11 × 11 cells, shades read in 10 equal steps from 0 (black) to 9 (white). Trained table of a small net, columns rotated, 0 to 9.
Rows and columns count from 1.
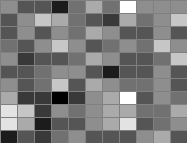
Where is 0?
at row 8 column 4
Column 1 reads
5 3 3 4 5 3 5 6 8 8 1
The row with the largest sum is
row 9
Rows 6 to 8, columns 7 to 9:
1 3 3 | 5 4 4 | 6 9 3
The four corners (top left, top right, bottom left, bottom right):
5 5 1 3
